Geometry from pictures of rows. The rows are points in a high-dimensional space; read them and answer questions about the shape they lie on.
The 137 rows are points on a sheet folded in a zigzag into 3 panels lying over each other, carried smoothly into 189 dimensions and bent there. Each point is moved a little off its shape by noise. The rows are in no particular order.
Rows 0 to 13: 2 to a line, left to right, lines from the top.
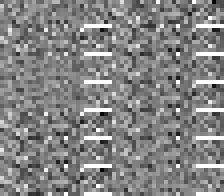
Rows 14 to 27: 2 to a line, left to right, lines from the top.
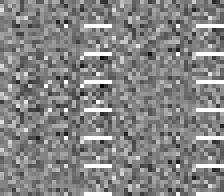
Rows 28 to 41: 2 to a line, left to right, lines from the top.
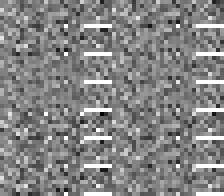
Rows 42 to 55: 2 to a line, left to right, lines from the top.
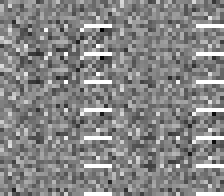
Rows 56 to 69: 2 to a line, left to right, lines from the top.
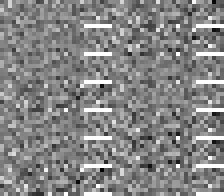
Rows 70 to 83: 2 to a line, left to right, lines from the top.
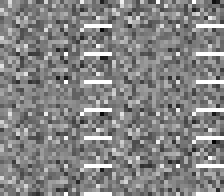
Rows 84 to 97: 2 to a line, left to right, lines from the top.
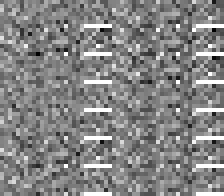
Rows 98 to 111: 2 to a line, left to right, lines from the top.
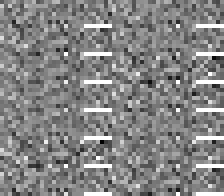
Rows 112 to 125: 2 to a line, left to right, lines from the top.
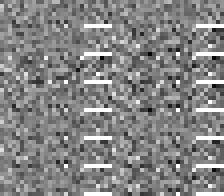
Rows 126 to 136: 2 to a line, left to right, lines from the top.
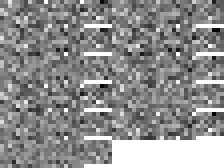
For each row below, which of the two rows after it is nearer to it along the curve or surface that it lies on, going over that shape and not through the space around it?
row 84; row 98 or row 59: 98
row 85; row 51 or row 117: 117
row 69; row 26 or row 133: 133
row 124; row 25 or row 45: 45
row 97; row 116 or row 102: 116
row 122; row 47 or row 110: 110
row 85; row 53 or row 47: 47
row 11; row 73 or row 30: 30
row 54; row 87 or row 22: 22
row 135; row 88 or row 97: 97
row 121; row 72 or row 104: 104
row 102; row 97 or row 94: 94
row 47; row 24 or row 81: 81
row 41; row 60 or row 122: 60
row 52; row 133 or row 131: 133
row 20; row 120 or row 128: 120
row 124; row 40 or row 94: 94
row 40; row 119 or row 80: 119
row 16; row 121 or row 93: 93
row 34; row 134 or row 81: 134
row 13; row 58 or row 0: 58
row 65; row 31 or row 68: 31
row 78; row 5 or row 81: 81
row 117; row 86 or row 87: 87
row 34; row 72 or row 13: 13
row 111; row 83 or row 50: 83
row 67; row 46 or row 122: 122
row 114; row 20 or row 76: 76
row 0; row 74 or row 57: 74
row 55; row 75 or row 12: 75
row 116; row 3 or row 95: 95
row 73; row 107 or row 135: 107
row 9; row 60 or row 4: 60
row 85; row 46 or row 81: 46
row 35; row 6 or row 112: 112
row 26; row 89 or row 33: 33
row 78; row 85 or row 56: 56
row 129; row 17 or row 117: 17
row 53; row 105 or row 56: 56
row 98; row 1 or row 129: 129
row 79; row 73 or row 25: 73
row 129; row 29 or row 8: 29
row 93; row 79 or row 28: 79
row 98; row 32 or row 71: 32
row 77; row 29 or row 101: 29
